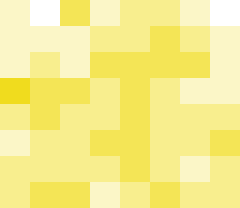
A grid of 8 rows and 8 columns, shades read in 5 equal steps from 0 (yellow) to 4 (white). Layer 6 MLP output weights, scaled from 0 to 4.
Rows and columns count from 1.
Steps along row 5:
down up same down up same same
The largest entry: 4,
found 2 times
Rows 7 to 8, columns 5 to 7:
1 2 3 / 2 1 2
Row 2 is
3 3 3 2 2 1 2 3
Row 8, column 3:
1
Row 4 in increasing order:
0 1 1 1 2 2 3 3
